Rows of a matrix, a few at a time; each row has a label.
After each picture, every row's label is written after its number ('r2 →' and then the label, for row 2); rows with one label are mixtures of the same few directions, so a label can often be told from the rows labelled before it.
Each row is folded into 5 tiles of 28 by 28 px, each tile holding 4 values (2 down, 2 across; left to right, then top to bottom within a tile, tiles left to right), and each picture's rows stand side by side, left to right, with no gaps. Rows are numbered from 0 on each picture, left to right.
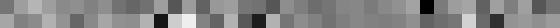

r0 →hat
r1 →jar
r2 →hat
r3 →hat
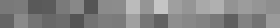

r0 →hat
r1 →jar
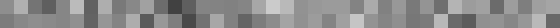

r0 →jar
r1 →hat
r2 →hat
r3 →jar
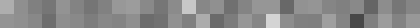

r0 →hat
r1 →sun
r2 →hat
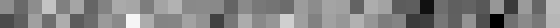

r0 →sun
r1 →hat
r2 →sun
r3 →hat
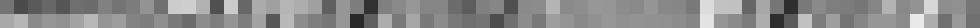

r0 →jar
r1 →jar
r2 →hat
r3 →hat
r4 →hat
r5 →hat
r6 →hat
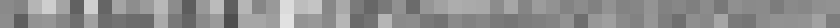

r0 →jar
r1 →jar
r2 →hat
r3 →jar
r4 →jar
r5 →jar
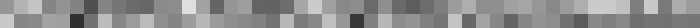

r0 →hat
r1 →sun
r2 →hat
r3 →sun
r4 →jar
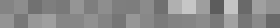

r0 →jar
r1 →jar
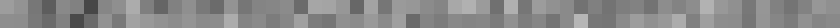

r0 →hat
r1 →jar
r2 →jar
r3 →jar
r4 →jar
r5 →hat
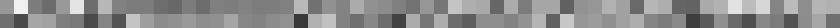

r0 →jar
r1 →jar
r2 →jar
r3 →jar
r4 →sun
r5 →jar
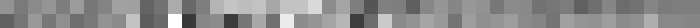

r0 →sun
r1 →sun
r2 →hat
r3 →sun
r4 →jar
